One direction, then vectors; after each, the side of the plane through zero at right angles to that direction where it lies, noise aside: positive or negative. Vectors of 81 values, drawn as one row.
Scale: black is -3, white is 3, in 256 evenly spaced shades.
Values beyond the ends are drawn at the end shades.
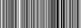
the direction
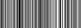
negative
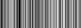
negative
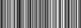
negative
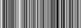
positive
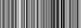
positive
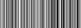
positive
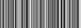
positive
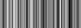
positive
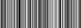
negative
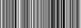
positive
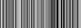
positive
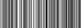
positive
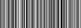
positive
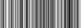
positive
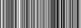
positive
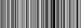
positive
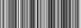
positive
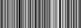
negative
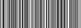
positive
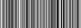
positive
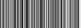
positive
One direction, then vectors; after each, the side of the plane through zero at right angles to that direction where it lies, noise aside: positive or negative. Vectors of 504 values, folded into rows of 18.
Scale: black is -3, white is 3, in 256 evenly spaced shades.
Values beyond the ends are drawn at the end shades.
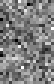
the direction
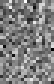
positive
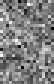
negative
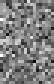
negative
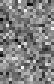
positive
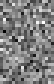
positive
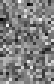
positive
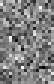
positive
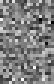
negative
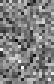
positive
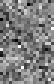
positive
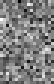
negative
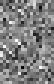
negative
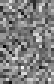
positive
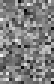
negative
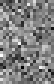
negative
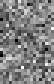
positive
